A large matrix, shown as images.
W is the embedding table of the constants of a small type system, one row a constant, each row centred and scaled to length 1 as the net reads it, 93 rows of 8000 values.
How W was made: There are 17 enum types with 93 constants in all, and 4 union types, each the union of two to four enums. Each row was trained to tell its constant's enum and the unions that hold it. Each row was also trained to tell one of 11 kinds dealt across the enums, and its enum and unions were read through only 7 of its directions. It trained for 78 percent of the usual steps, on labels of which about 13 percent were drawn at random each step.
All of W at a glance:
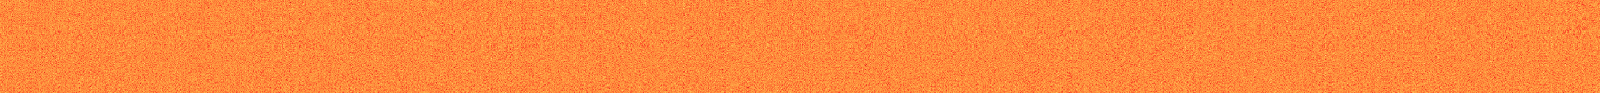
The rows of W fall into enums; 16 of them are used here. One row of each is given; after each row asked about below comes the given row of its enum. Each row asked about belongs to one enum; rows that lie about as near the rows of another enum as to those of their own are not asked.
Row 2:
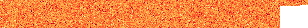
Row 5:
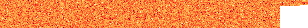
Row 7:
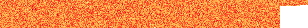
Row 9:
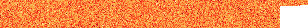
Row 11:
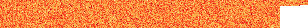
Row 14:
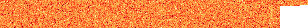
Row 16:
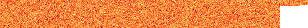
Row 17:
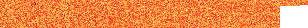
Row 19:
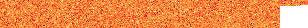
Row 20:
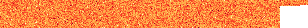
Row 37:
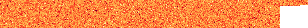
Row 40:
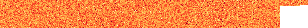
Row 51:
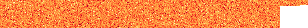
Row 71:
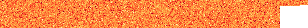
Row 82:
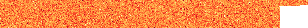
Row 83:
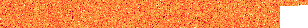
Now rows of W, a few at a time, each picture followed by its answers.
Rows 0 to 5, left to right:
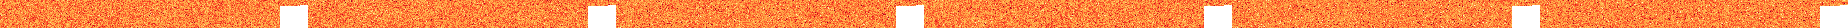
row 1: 9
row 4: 37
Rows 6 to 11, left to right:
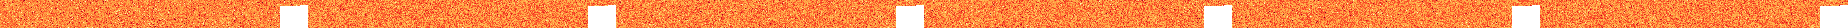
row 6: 19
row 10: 7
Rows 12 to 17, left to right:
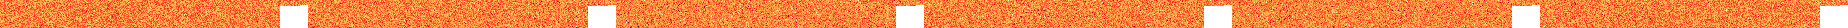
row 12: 82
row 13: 17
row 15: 71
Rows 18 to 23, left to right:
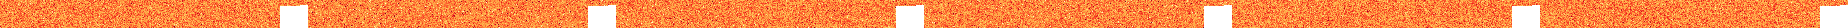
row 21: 14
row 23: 20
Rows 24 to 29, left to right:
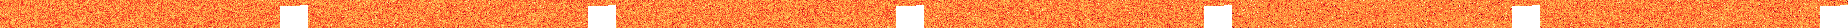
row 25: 9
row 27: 5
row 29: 5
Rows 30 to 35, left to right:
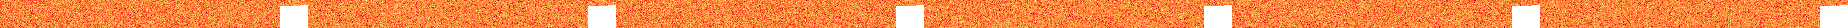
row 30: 11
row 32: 11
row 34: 9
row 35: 71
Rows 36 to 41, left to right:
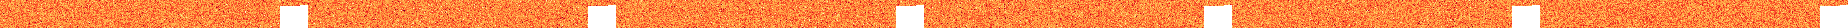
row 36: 5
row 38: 5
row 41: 82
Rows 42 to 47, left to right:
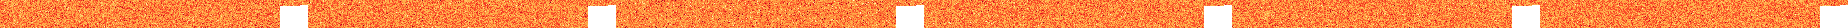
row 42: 9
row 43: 37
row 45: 7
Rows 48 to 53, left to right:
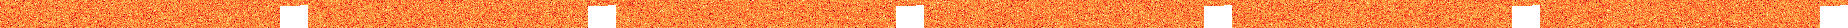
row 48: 19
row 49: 7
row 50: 20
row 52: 37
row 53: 11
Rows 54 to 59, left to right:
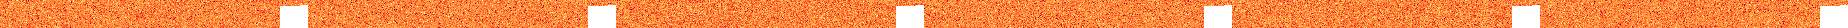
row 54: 5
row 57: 19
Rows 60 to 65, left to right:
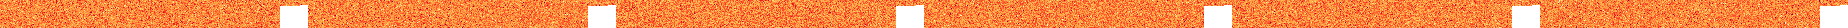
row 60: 11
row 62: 37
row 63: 17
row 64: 37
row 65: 2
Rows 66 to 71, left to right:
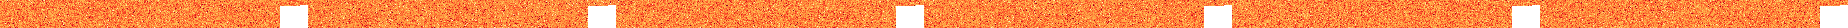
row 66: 7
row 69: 19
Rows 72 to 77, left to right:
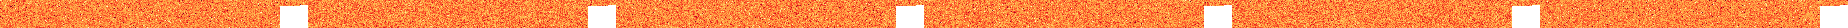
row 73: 37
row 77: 14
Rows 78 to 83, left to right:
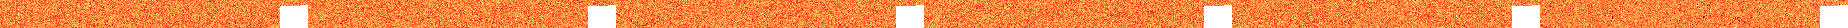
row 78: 11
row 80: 14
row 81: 2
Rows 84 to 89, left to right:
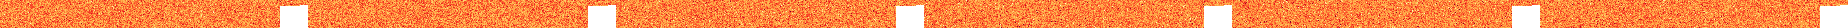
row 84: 17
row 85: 17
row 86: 82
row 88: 20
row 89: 2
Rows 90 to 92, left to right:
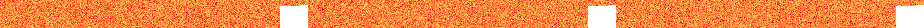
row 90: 82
